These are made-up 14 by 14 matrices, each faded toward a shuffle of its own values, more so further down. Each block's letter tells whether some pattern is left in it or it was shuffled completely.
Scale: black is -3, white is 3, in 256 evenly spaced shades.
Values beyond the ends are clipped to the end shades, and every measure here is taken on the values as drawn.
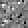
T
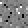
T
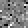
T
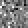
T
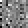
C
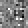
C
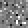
T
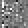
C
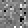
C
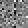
C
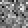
T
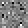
C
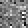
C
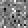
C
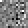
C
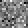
T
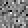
T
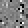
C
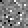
T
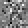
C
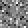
T
